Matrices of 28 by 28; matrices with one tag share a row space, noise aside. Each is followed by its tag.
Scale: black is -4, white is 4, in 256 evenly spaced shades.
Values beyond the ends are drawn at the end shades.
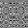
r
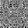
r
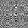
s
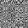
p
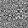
p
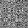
p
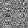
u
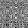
s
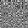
p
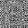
r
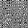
u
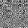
u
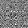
s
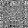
r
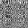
u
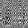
u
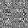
u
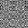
r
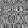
p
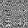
u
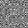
r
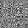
p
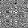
s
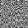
p
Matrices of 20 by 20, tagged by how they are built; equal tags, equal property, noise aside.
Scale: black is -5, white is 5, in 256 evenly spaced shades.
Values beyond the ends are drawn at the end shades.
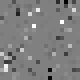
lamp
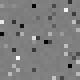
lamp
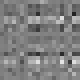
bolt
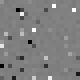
lamp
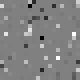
lamp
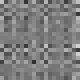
bolt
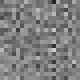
bolt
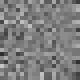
bolt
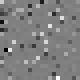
lamp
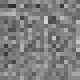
bolt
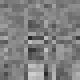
bolt
